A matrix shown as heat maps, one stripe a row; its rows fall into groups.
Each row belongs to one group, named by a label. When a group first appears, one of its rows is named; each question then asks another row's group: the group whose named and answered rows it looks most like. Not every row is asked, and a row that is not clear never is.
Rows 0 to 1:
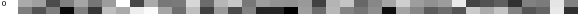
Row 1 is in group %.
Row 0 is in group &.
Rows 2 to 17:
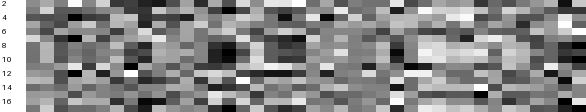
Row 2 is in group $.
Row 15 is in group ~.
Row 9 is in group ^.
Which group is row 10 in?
^
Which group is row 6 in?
~
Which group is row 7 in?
%
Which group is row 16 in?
$
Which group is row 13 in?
$
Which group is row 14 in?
^
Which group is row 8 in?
^
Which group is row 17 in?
^
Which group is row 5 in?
&
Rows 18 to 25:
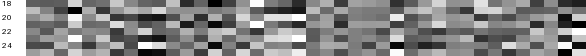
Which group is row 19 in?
%
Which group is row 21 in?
^
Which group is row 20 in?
$
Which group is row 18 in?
^
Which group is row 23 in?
$
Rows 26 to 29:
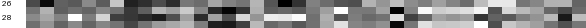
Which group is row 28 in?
$
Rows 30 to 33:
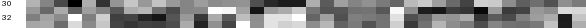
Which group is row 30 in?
%
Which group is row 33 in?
$
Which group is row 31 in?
~
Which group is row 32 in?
$
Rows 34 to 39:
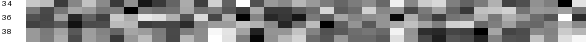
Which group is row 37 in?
&
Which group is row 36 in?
%
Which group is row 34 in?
$
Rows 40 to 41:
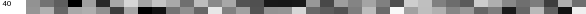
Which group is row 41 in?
$
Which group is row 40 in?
%
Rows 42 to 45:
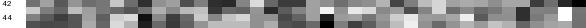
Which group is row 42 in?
^
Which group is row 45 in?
&
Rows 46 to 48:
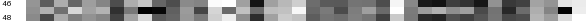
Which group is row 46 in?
~
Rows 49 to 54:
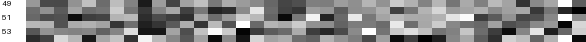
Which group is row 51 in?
&
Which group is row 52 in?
$
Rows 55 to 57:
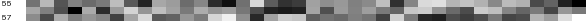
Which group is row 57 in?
~
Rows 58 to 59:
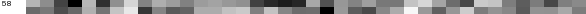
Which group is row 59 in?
&
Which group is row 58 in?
%
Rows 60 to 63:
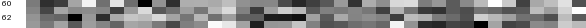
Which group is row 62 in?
%
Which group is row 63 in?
~
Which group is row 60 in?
&
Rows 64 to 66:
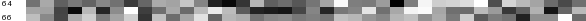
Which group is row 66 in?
&
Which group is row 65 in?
%
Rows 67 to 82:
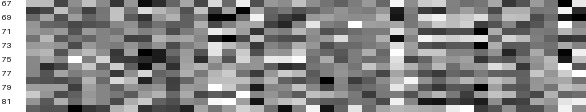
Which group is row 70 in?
&
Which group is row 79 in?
~
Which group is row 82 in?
&
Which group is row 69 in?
^
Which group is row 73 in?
~
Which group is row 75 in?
$
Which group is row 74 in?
$
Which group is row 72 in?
^
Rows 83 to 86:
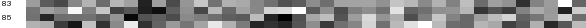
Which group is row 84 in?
$
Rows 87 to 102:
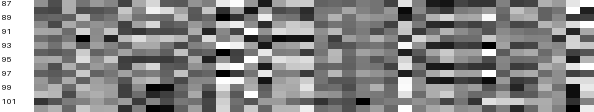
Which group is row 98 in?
~
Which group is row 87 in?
~
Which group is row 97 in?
^
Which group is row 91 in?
$
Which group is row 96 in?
~
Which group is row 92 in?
%
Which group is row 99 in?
$
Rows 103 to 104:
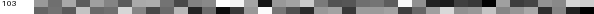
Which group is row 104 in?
^
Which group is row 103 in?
~
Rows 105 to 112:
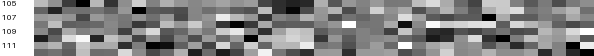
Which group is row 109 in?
~
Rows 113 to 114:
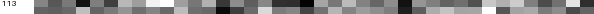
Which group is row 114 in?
^
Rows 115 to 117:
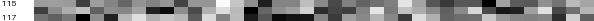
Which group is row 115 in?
~
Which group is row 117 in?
%
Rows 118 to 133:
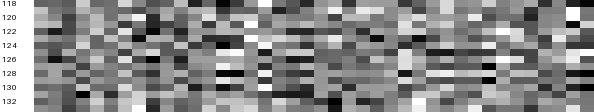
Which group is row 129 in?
~
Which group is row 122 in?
&
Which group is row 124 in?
^
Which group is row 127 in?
~
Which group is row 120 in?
&
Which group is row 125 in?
~
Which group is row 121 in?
$
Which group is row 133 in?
&
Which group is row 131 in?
%
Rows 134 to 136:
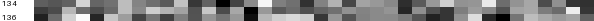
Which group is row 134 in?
^
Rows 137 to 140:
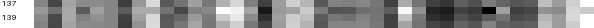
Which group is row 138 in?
~
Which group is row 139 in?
~
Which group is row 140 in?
~
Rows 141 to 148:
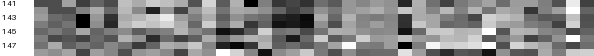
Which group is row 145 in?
^
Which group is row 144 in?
%
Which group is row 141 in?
%
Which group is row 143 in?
%
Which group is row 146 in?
&
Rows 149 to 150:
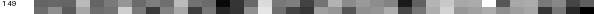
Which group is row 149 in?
^
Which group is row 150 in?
^
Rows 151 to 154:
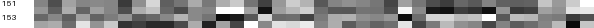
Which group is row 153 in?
^
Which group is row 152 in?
~
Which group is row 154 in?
$
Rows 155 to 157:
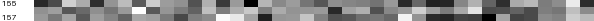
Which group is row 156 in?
&
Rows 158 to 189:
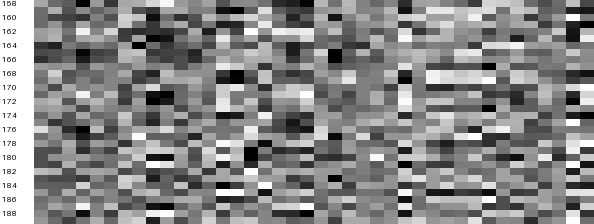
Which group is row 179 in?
%
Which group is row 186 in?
^
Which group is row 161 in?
^
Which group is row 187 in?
$
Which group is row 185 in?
~
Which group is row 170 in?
~
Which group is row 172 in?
$
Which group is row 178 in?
~
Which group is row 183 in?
&
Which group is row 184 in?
^
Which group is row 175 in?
&
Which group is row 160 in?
&
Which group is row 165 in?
&
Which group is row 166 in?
&
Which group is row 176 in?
%
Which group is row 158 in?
%
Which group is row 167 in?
~
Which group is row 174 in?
^
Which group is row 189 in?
&
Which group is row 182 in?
$
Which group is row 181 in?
%
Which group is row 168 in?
^
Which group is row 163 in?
$
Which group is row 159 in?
^
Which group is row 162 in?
$
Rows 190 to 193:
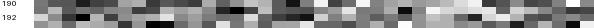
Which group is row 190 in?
&
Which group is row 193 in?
$
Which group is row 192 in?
%
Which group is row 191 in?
^
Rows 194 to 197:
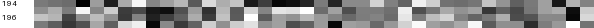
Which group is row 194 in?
%
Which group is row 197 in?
&
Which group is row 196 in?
$
